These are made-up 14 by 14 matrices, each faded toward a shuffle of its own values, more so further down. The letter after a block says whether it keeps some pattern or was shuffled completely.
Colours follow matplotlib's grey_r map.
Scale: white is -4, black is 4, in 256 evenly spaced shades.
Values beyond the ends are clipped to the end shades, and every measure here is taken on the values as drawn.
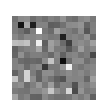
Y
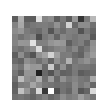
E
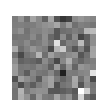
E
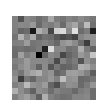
E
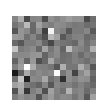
Y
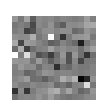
E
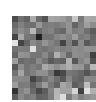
E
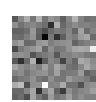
E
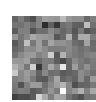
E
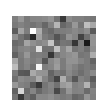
Y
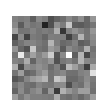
Y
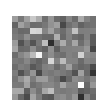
Y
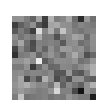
Y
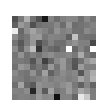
Y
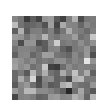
Y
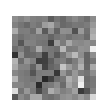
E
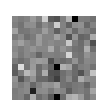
E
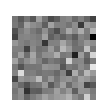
Y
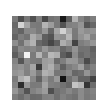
E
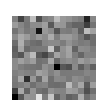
Y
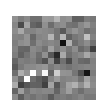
E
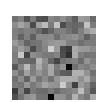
Y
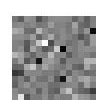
Y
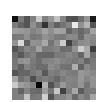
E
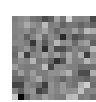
Y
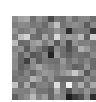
E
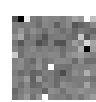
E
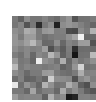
Y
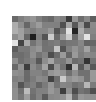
E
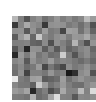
Y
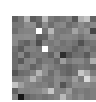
Y
